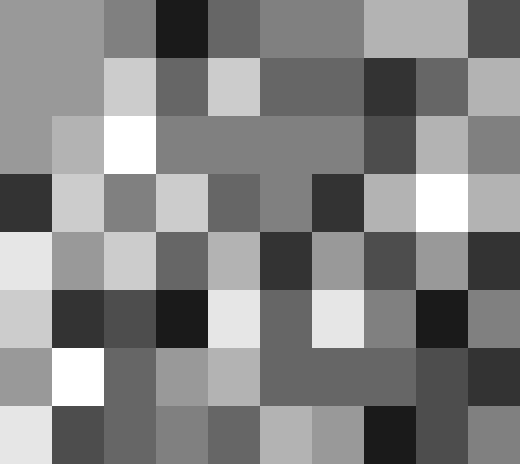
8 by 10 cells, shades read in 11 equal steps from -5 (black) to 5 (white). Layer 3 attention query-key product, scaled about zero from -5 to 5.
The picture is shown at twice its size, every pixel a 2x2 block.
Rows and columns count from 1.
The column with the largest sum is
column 1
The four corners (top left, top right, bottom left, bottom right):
1 -2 4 0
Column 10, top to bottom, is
-2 2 0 2 -3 0 -3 0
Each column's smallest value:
-3 -3 -2 -4 -1 -3 -3 -4 -4 -3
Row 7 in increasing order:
-3 -2 -1 -1 -1 -1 1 1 2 5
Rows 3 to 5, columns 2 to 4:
2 5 0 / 3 0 3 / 1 3 -1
